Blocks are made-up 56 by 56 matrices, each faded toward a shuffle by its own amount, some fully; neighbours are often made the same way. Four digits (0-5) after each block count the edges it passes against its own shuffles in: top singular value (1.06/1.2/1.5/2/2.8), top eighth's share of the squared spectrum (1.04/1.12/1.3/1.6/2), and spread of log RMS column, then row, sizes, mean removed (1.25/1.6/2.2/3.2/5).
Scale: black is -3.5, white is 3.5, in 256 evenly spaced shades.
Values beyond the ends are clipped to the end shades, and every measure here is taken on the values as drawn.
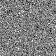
0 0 0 0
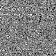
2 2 0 2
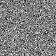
1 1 0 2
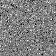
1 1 0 1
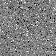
0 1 0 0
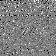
2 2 0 2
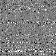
2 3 0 3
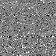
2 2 0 2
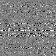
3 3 0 3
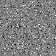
1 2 0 2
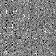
3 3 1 0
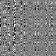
4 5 4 2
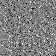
1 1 0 0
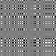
5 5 4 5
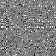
4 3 2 2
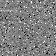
1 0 0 0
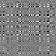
5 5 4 4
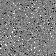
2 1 0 0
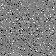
3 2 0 0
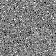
0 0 0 0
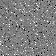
0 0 0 0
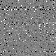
3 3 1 2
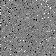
2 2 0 0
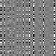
5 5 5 3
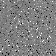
2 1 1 0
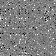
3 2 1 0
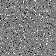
1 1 0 0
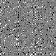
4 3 2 1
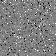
0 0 0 0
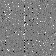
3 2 1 0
